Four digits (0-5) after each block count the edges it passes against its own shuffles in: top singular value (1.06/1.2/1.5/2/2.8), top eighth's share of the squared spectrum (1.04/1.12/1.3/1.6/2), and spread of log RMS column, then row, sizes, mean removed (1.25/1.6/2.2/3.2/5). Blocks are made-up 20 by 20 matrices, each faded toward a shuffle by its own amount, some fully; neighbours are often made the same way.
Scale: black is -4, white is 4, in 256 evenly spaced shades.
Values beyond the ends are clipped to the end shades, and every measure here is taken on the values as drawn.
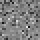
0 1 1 0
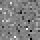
0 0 0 0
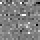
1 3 0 2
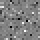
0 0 0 0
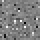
0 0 0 0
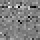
2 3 0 2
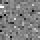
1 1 0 0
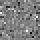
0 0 0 0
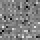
0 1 0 0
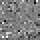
1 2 0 0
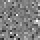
0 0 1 0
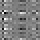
4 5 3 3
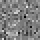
2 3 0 1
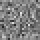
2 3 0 1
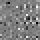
3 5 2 1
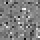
1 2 0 0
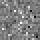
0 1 0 0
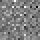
3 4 0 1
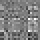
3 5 2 2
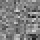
3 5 2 2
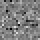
1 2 0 1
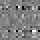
3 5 1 2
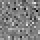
0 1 0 0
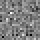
2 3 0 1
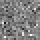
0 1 0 0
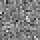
1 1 0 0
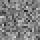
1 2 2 0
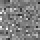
1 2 1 0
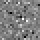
0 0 0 0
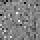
0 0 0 0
